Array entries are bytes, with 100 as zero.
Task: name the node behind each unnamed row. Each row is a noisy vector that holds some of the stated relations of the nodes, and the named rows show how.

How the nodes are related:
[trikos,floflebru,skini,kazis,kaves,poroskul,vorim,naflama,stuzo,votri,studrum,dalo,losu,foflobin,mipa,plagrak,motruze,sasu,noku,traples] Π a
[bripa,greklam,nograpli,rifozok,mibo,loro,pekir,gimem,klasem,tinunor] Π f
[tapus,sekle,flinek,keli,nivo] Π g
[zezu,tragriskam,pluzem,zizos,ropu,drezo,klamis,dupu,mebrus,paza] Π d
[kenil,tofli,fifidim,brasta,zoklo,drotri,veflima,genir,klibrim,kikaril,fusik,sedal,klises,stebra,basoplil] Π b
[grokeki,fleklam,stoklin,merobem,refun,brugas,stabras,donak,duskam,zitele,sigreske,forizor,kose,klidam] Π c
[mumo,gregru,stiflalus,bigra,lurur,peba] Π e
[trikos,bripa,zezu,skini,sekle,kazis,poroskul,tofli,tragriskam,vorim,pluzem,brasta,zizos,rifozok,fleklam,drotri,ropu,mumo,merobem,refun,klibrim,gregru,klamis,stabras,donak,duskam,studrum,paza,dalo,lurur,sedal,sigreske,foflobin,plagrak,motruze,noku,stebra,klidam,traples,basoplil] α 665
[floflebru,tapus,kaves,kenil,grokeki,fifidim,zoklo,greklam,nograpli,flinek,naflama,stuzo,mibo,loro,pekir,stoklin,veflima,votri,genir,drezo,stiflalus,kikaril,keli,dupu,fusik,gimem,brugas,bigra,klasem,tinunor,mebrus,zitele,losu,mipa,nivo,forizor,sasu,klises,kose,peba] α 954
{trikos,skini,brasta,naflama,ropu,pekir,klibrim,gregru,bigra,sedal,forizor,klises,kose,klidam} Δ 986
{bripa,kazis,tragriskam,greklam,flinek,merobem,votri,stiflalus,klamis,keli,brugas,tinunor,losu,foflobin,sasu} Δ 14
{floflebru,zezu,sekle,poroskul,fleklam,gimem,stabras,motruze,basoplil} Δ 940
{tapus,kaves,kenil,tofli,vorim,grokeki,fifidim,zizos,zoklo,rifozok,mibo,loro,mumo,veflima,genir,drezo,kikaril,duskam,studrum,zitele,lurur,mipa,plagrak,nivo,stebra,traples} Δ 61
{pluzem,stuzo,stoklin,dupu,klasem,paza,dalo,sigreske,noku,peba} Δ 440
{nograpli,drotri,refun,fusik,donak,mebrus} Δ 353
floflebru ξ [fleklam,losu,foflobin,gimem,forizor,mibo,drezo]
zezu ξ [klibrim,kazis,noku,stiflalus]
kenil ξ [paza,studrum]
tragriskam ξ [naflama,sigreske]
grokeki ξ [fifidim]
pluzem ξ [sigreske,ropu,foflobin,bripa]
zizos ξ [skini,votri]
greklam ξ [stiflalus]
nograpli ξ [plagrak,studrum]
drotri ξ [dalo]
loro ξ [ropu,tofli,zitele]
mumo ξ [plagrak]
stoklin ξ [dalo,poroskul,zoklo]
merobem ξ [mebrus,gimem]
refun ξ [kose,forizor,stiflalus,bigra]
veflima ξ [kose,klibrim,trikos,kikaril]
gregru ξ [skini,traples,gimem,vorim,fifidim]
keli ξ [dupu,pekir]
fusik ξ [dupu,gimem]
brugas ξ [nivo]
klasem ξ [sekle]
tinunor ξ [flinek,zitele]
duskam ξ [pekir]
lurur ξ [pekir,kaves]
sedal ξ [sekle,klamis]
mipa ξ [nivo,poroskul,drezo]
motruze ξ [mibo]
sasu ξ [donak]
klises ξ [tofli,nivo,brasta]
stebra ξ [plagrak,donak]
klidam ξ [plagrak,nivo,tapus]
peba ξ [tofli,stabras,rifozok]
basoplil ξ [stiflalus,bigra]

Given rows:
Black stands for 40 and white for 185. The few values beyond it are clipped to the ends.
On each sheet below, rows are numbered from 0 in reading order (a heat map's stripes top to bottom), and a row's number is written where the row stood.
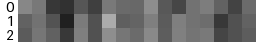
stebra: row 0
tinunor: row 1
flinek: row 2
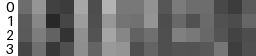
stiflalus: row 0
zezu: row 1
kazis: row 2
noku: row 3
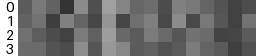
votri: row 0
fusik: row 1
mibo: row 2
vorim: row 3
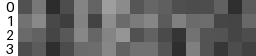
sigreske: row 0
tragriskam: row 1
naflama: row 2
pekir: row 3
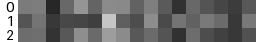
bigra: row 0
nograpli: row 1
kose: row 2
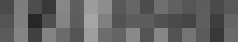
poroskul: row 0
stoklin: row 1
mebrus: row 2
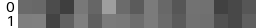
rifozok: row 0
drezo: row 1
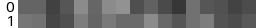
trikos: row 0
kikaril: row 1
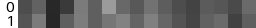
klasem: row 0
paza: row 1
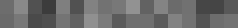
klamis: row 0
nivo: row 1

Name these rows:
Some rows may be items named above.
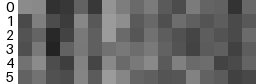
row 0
mumo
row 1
poroskul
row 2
klasem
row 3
dupu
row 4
tragriskam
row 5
kaves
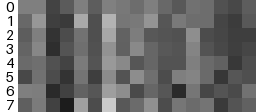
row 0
drezo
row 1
stiflalus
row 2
duskam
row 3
lurur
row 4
studrum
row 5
keli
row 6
klidam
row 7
greklam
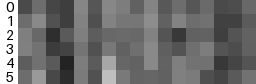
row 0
sekle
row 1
klamis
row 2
sedal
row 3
kenil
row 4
bripa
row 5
brugas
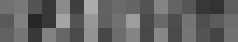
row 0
merobem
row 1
basoplil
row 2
fusik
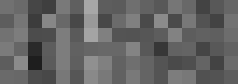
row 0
loro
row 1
fusik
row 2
mipa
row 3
sedal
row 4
peba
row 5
tapus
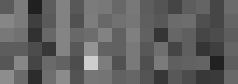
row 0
pluzem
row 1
zizos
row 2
ropu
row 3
gimem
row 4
donak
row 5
gregru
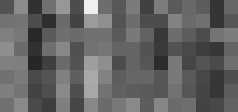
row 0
refun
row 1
plagrak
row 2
klises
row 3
gregru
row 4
klidam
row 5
zitele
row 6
grokeki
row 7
tragriskam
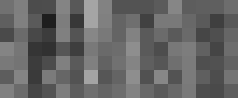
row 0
mipa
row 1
sasu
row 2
sekle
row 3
stebra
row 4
veflima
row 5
drotri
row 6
fifidim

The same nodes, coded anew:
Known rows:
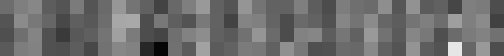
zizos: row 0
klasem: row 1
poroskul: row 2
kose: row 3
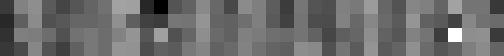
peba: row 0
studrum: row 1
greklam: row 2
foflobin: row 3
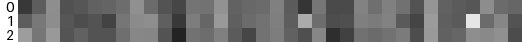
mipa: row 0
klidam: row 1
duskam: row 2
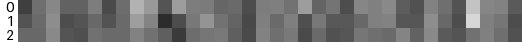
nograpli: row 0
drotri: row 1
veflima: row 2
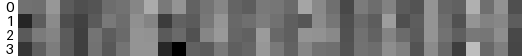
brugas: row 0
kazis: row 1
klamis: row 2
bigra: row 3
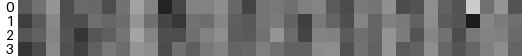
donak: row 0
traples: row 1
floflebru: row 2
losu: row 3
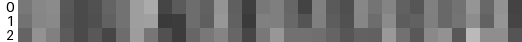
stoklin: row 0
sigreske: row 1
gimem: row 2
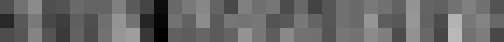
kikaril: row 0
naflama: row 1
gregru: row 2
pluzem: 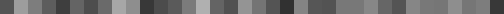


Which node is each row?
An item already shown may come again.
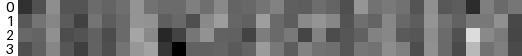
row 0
plagrak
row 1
klamis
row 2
fusik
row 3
gregru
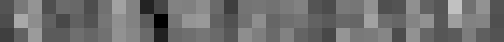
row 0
donak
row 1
sekle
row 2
mumo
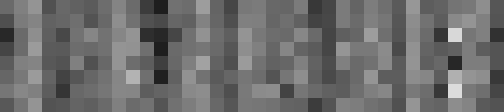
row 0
zitele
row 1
loro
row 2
stiflalus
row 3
mumo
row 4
drezo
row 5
keli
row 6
basoplil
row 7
stebra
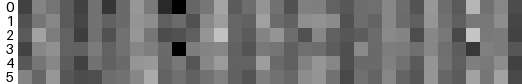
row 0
ropu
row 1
klamis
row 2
zezu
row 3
tapus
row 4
tragriskam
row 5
merobem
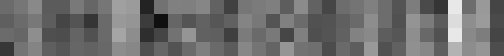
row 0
refun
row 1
pekir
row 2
fusik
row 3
bripa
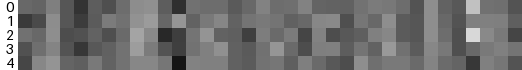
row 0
klises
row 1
sasu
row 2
fusik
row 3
poroskul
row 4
nivo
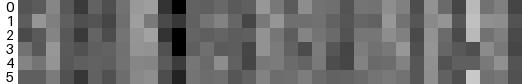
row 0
gregru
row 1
gimem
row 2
gregru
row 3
lurur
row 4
grokeki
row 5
sedal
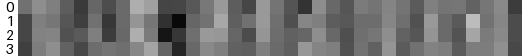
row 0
dupu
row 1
ropu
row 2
mebrus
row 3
flinek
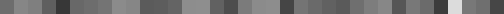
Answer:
basoplil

